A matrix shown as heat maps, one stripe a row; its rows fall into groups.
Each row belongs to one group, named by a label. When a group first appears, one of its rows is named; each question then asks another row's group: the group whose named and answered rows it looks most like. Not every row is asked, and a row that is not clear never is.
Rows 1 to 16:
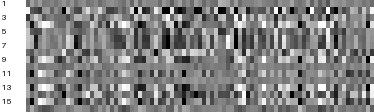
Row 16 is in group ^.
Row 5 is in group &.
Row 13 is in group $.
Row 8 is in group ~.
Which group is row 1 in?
~
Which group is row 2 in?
&
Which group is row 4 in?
$
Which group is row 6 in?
&
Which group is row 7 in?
&
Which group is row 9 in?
$
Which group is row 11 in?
$
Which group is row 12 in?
~
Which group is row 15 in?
$
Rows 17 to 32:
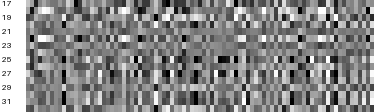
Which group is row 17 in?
&
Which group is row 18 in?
$
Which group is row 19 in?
~
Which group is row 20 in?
&
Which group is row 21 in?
^
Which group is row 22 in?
$
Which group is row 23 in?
^
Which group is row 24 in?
$
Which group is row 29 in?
~
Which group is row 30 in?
&
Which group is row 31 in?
&
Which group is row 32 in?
~
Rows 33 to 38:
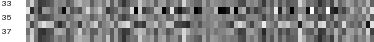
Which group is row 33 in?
^
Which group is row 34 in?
&
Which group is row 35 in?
^
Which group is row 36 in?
$
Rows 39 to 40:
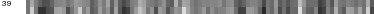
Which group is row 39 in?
^
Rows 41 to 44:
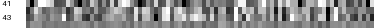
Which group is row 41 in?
$
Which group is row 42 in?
~
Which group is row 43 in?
~
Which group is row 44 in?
~
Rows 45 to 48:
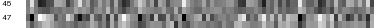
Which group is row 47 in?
$
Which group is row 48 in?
$
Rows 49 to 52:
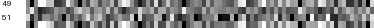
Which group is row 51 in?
&
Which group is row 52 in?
$
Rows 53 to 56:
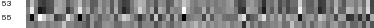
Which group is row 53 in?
^
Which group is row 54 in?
^
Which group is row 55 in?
$
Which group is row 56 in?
~
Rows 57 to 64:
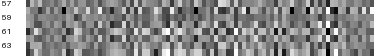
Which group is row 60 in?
&
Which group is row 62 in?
&
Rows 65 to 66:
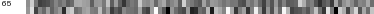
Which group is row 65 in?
^
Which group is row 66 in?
&
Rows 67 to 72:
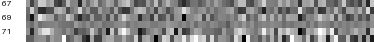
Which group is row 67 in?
$
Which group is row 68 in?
^
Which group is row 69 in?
$
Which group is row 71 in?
$
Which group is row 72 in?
~
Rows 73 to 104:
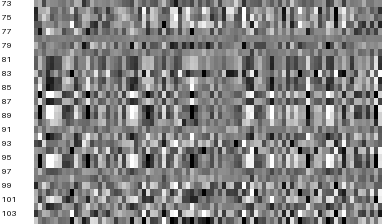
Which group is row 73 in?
&
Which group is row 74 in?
~
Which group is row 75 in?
~
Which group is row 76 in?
~
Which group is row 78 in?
~
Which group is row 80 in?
~
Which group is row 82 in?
^
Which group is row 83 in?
&
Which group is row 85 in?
^
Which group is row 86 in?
$
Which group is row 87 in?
^
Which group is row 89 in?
$
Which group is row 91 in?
~
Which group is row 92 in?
^
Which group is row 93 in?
~
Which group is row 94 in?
&
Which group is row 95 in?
$
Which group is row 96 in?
$
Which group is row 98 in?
~
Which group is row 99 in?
~
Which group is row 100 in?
&
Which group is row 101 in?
$
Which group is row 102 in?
^
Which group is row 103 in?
~
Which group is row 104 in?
&
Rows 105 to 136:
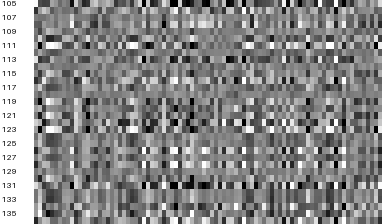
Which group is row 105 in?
&
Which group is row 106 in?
~
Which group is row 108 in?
~
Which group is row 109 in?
$
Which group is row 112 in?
^
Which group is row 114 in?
~
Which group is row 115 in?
$
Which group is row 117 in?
^
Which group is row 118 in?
~
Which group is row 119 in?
$
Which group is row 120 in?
&
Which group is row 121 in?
$
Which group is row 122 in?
&
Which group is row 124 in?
^
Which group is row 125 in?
^
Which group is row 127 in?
^
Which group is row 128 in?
~
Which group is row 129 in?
~
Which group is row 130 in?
$
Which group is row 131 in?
&
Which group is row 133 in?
^
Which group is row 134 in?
&
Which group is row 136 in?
~
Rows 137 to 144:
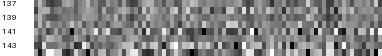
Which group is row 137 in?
^
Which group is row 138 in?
~
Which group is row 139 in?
^
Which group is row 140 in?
~
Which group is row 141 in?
&
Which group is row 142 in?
$
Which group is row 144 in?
$
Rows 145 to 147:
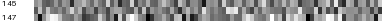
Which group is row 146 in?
~
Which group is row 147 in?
$
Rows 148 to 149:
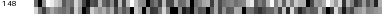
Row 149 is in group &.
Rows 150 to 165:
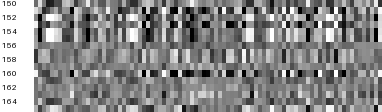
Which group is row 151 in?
&
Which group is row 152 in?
$
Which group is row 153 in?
&
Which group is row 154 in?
$
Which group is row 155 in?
$
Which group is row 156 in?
&
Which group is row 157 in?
~
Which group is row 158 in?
~
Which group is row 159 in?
~
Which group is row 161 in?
^
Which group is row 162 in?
~
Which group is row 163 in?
~
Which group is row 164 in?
^
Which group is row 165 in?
$
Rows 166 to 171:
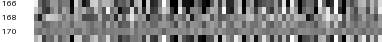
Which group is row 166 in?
&
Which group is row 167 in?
&
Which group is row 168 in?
$
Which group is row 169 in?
&
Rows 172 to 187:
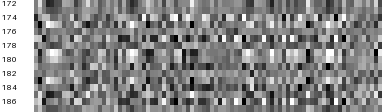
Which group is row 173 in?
^
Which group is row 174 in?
~
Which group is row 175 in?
$
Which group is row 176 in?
~
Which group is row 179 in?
$
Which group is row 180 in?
$
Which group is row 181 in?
&
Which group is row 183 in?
$
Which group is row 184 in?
&
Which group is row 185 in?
^
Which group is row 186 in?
&
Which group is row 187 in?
^
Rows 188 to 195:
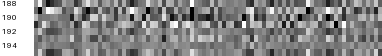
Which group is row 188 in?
^
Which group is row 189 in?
$
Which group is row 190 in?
&
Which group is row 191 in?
~
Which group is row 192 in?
^
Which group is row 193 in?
~
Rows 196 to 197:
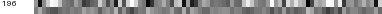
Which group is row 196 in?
$
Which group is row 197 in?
^
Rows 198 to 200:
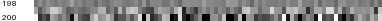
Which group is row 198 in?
~
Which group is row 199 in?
$
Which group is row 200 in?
&
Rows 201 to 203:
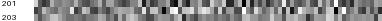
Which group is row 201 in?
&
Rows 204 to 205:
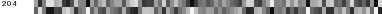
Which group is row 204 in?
$
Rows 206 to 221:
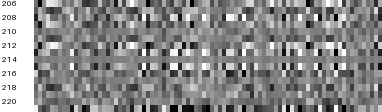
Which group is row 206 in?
$
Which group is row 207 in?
^
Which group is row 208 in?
~
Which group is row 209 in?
$
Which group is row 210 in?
~
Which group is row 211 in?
^
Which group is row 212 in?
$
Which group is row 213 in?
~
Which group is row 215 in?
~
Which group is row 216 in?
&
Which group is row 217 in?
~
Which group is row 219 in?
~
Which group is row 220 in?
^
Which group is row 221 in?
&
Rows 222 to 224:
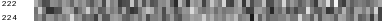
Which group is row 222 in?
&
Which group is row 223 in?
^
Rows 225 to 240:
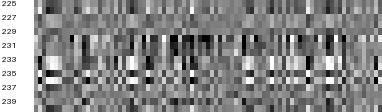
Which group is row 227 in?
$
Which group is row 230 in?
&
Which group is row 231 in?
&
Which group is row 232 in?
&
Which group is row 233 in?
$
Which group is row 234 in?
$
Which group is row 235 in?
^
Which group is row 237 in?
^
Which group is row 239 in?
&
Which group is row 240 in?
^
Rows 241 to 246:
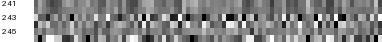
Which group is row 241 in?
^
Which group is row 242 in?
^
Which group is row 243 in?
&
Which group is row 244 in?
~
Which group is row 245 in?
~
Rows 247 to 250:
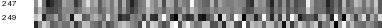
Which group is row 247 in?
^
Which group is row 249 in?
&
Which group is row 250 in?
~
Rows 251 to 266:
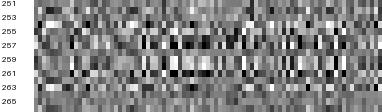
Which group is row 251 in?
~
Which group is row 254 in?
$
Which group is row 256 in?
&
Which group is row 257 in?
&
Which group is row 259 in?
~
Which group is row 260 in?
~
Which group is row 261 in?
&
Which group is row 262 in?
^
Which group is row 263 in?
$
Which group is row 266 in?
^
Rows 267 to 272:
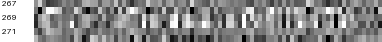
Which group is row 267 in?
^
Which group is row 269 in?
~
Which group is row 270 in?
~
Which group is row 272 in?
&
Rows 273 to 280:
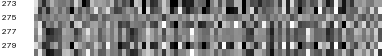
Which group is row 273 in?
&
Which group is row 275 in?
~
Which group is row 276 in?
&
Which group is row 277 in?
^
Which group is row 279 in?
&
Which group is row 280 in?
^
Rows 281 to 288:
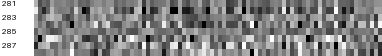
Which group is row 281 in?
&
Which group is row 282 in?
&
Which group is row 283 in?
$
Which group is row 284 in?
&
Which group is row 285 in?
^
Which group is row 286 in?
$
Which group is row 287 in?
~
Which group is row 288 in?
~
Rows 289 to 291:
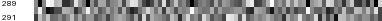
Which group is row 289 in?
$
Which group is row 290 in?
^
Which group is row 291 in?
~
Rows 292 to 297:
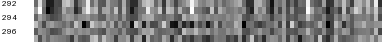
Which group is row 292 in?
^
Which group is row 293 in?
^
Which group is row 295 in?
&
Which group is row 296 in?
^
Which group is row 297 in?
&
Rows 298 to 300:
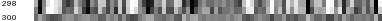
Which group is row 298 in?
$
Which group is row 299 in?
$
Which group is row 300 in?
^
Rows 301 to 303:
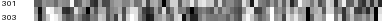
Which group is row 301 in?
~
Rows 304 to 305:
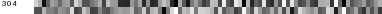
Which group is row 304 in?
&
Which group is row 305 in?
~
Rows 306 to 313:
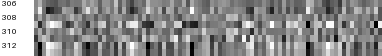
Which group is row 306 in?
^
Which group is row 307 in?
^
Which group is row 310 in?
~
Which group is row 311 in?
~
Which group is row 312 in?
$
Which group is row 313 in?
$
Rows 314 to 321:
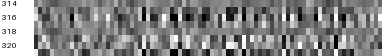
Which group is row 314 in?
^
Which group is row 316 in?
&
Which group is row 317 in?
&
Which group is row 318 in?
^
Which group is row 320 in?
~
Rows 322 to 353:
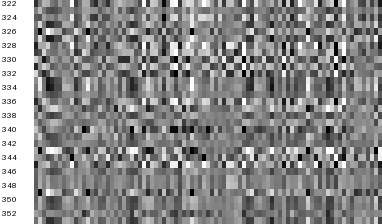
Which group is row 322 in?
~
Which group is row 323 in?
^
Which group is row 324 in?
~
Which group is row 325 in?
^
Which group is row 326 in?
$
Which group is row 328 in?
~
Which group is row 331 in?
~
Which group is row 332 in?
&
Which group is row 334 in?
^
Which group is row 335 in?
^
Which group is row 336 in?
~
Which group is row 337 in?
$
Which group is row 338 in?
^
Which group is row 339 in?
$
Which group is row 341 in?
^
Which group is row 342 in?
^
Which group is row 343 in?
$
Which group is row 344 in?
&
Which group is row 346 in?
^
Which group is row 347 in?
~
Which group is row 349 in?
$
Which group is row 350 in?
^
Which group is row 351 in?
^
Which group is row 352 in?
&
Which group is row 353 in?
^
